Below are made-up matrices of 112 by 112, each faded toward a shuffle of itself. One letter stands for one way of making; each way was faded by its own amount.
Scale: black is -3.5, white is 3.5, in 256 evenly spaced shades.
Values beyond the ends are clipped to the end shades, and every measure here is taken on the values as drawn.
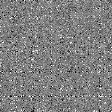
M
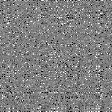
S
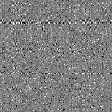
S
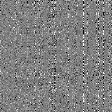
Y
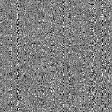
Y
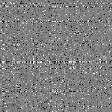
S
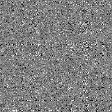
M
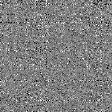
M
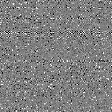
S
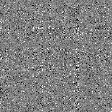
M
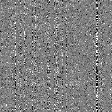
Y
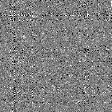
M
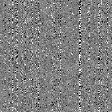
Y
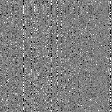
Y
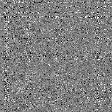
M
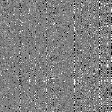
Y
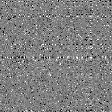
S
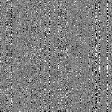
Y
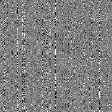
Y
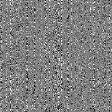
Y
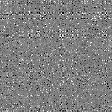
S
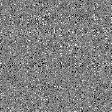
M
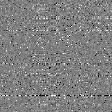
S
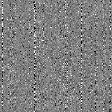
Y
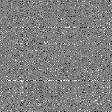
S
